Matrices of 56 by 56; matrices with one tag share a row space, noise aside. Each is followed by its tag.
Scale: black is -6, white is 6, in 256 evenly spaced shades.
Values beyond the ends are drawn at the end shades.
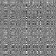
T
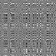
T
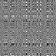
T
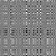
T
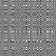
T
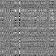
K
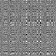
T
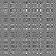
T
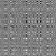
T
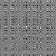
T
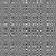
T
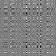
T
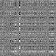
K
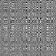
T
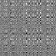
T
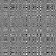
T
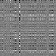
K
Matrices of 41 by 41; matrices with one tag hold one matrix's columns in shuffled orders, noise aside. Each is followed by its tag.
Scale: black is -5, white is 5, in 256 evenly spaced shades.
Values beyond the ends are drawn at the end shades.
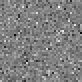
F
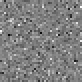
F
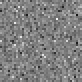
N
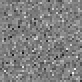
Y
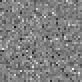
Y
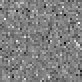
N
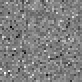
Y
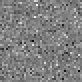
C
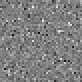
F
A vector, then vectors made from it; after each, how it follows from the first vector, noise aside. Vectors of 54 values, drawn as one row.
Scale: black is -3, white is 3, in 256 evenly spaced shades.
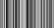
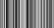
copied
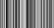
copied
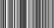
negated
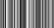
negated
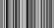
copied
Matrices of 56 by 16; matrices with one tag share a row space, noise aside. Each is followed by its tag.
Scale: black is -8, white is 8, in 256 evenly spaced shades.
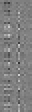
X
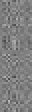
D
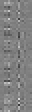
X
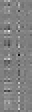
X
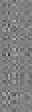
D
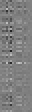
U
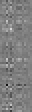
U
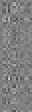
D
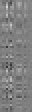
U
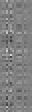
U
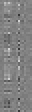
X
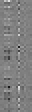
X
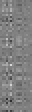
U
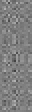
D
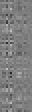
U
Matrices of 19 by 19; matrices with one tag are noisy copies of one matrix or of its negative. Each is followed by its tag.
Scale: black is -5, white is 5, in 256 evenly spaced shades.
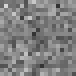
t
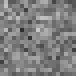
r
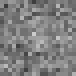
t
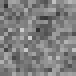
r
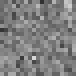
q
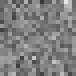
q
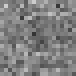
t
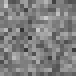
r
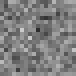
r
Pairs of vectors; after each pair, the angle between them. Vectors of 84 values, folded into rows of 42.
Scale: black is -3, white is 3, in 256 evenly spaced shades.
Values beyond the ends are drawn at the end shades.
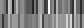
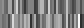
partly aligned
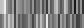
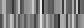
partly aligned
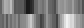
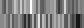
partly opposed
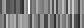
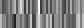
partly opposed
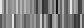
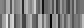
partly aligned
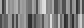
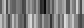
nearly opposite
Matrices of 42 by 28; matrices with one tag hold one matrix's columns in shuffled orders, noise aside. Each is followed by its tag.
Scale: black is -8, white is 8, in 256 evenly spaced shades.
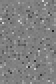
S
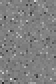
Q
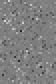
S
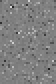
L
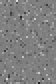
Q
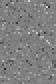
L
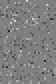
S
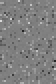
S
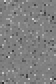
Q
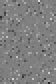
Q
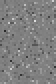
S
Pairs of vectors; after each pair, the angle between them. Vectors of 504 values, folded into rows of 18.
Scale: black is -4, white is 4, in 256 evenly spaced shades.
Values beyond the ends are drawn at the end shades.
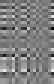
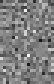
partly aligned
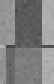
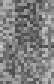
partly aligned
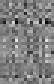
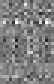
nearly opposite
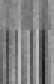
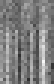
nearly opposite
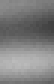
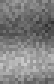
nearly parallel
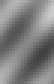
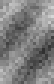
nearly parallel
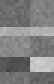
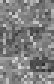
partly opposed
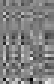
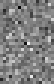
orthogonal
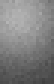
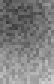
nearly opposite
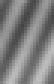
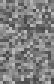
orthogonal
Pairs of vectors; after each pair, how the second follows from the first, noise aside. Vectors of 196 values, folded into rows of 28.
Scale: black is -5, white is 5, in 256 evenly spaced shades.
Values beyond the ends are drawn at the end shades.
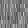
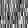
scaled up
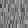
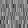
wrapped around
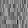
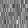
sign-scrambled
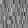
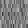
wrapped around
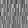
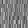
wrapped around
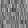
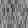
sign-scrambled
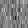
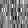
scaled up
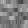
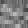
wrapped around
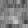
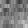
wrapped around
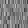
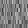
wrapped around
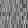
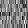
scaled up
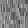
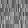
sign-scrambled
